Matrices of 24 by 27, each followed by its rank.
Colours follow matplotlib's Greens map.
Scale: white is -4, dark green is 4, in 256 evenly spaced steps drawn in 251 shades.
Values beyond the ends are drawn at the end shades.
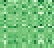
two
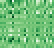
two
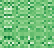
two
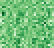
five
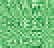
five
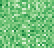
five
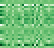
two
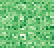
five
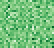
five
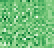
five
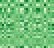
two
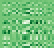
two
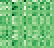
two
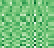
two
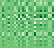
two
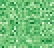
five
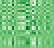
two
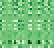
two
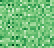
five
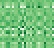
two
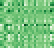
two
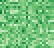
five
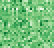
five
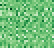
five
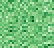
five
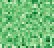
five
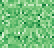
five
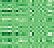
two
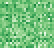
five
